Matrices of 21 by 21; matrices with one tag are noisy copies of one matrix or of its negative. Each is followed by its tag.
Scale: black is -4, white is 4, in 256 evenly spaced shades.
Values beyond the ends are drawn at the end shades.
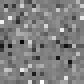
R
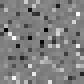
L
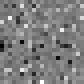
R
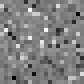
L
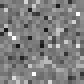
L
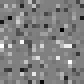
R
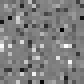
R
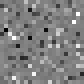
L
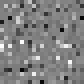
R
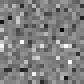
R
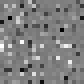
R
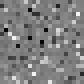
L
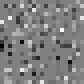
R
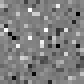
L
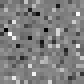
L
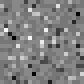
L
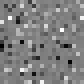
R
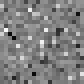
L
